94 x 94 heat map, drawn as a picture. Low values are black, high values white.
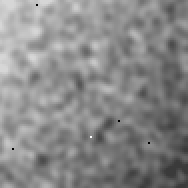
Slope: up to the top left. Odd rows or columns: none. Ninth with the lowest average: bottom right. Stripes: none. Ninth with the highest average: top left. Histogram: bell-shaped. Lone odd cells: 5, 1 higher and 4 lower than their neighbours.
